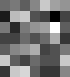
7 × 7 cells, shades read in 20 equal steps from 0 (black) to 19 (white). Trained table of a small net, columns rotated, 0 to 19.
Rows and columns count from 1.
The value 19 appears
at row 3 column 6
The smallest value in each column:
2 3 5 6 4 0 4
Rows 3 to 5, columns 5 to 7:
12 19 7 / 8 13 4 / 5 6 9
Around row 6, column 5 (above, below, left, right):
5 4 8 6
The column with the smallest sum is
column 1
